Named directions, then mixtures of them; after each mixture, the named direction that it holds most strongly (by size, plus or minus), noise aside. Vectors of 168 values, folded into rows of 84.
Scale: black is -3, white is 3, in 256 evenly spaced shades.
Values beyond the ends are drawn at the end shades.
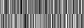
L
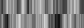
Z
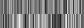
L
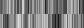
Z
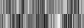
Z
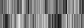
Z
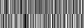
L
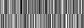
L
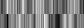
Z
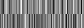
L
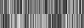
L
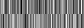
L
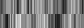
Z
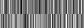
L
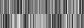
L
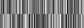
L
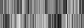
Z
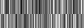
L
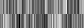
Z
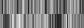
Z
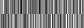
L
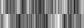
Z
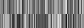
L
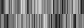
Z
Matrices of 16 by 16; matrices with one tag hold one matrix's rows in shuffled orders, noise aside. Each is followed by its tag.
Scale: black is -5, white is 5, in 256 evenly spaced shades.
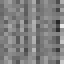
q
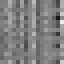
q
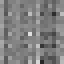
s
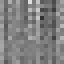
s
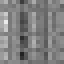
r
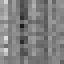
r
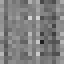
s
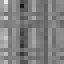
r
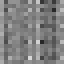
s
